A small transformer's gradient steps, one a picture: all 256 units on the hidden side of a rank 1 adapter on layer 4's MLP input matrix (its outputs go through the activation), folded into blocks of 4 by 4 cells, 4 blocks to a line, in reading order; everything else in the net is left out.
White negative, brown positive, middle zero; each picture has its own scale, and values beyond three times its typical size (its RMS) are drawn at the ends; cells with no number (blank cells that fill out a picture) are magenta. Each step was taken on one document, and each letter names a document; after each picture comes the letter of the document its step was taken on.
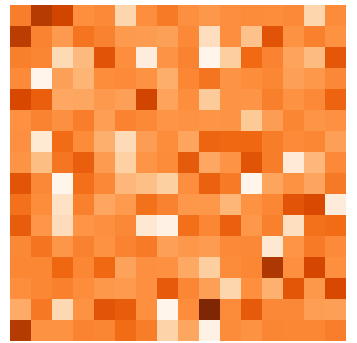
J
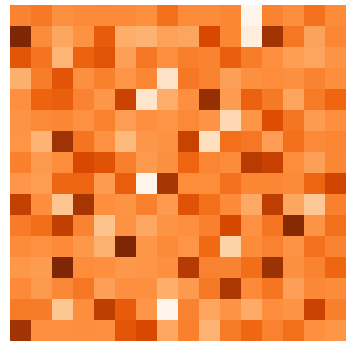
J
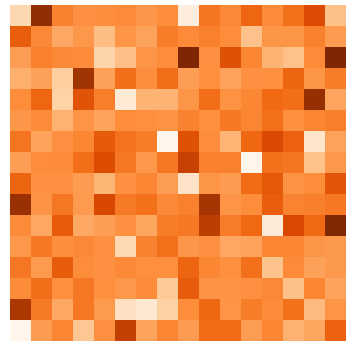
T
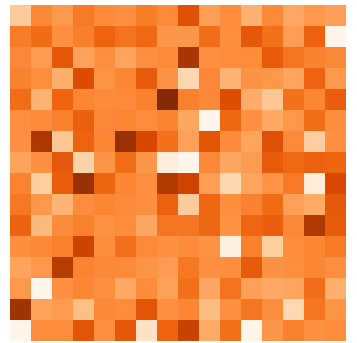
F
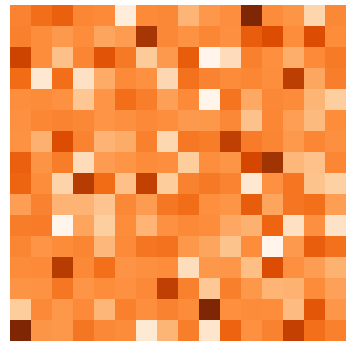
J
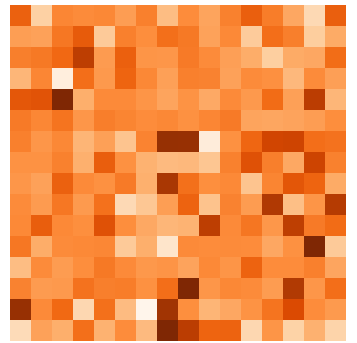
T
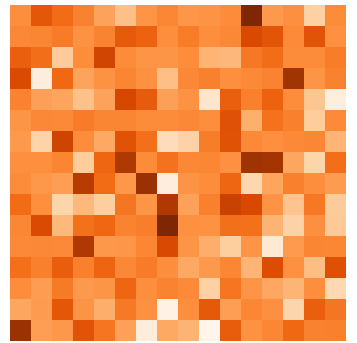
J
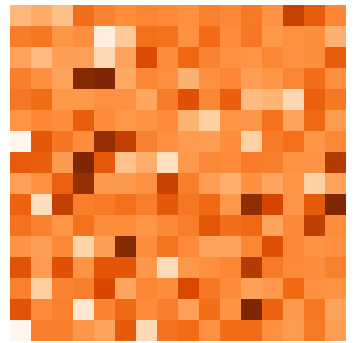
F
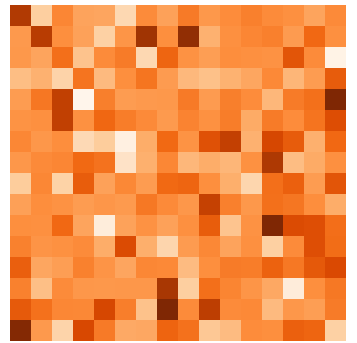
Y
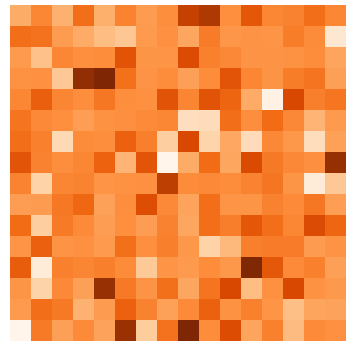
F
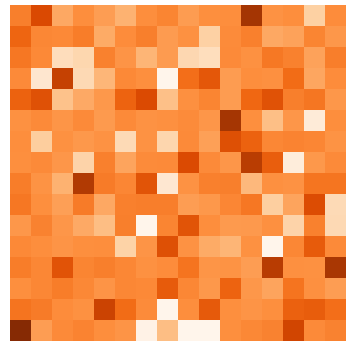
J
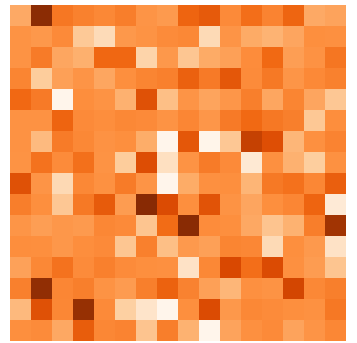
T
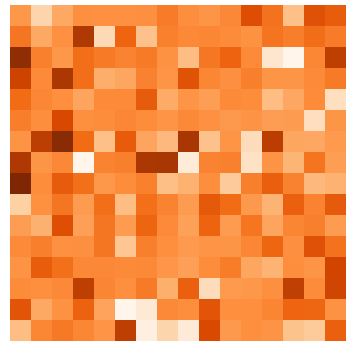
T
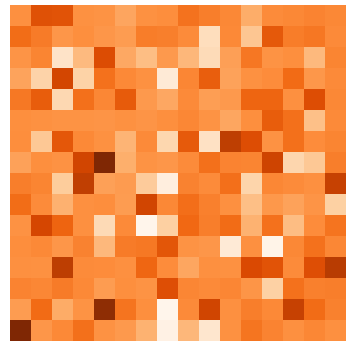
J
